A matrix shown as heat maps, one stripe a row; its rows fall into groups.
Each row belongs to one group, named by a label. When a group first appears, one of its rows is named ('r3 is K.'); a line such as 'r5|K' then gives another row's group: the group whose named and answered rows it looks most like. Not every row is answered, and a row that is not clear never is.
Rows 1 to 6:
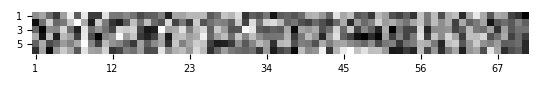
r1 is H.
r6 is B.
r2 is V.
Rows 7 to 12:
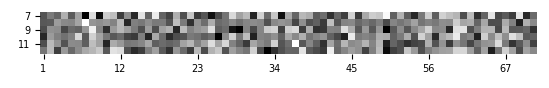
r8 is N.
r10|V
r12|N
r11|B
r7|V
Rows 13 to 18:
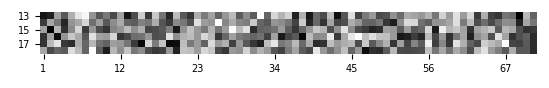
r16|B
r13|N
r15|H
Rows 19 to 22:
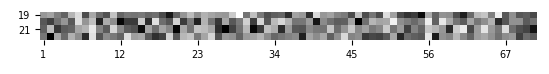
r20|V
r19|H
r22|H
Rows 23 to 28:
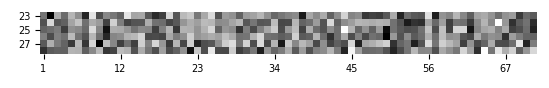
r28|N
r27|V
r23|H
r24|B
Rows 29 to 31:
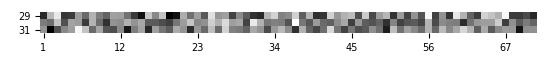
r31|N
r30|H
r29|B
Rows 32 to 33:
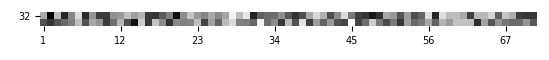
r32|H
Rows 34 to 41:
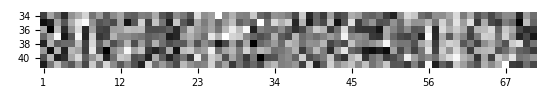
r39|H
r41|B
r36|H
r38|V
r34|N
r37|H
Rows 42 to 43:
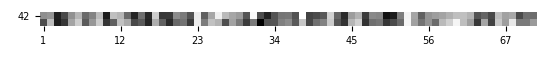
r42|N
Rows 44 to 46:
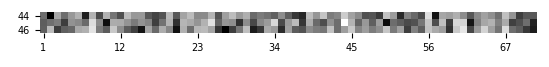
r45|B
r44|H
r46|B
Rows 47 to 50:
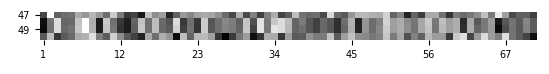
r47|B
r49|V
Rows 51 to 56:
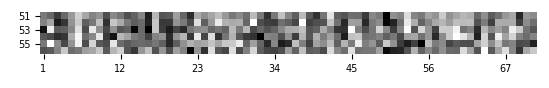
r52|N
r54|N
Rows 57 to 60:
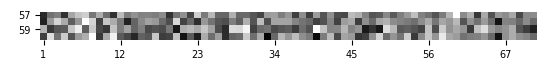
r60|V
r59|H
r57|N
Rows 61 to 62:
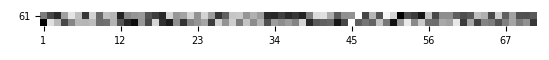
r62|V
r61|H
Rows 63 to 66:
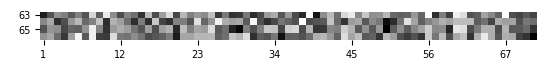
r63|B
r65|B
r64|N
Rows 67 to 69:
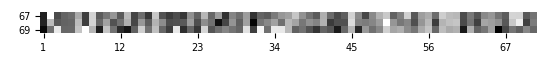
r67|V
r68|V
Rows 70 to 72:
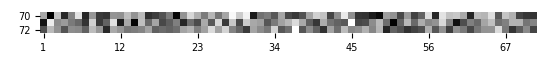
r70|H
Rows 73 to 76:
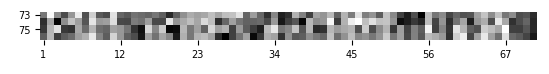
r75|B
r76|B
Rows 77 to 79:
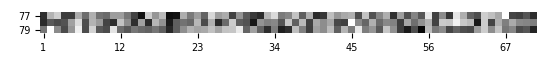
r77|B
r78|N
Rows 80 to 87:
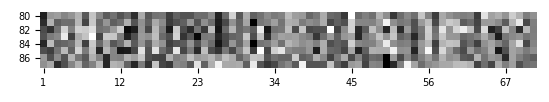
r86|H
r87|N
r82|N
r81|V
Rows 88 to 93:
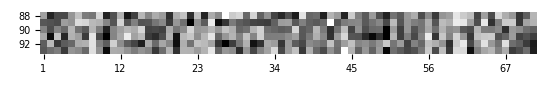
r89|N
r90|H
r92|B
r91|H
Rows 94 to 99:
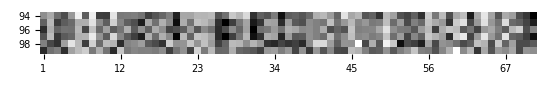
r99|N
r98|H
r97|B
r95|B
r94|H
